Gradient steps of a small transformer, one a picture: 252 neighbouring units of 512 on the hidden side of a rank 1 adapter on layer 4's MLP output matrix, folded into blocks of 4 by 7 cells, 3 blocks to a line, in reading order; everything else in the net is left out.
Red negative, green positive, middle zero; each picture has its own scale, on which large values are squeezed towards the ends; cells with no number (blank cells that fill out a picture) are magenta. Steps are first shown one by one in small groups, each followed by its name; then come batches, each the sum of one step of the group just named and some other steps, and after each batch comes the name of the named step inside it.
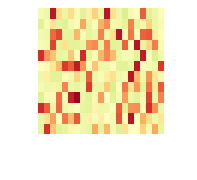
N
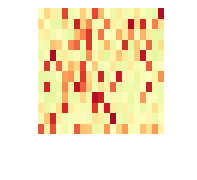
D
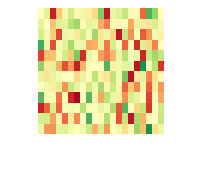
N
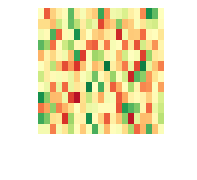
N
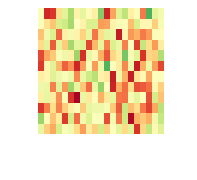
N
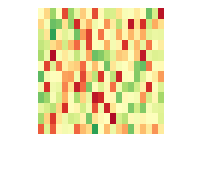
D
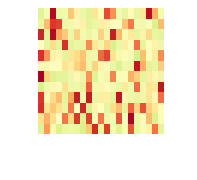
N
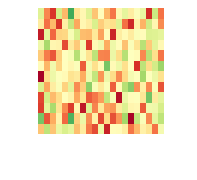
D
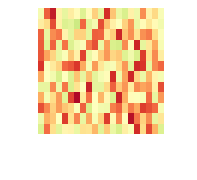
N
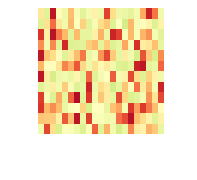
N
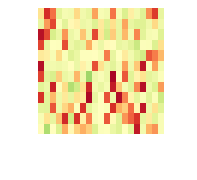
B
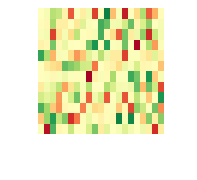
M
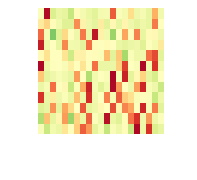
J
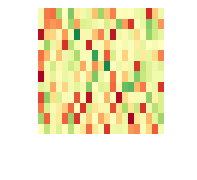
B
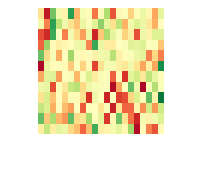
B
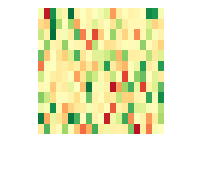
J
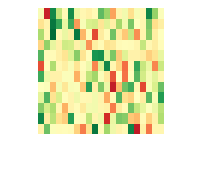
J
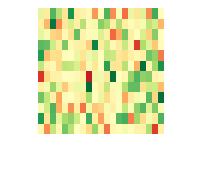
M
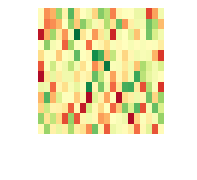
B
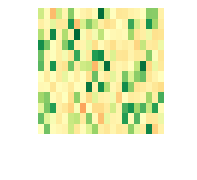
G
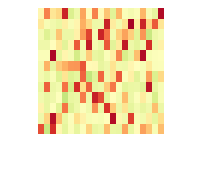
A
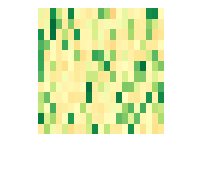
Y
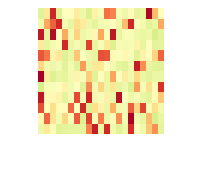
A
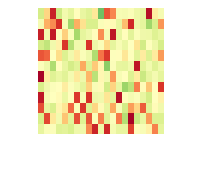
G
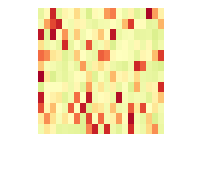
A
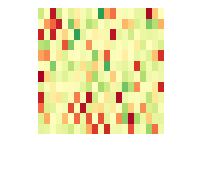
G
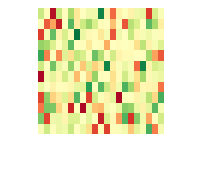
G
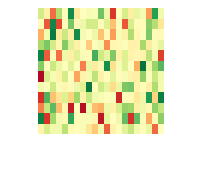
Y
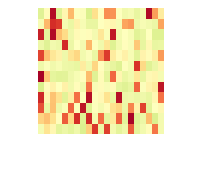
A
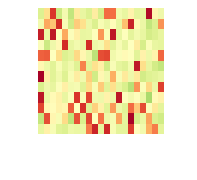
Y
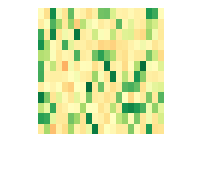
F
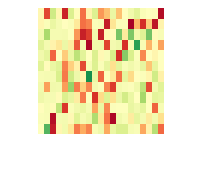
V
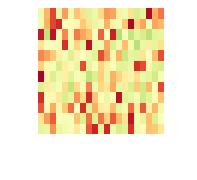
V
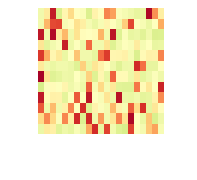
V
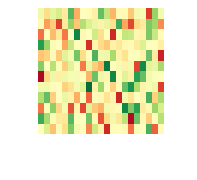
F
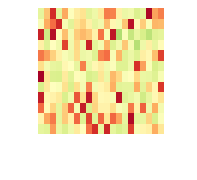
V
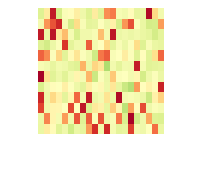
F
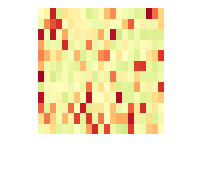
V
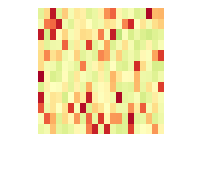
V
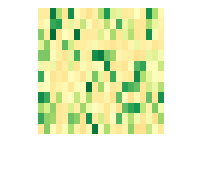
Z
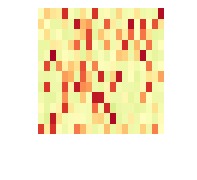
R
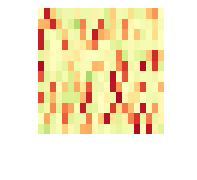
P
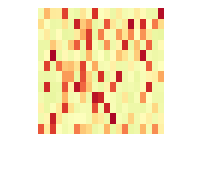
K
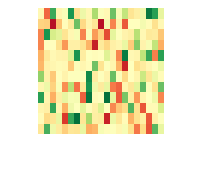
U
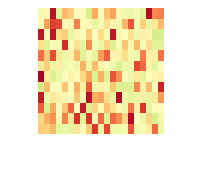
R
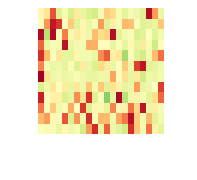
U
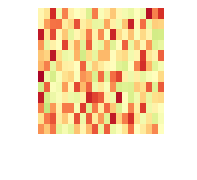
K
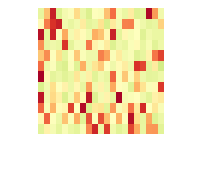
P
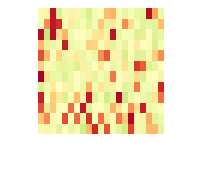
U
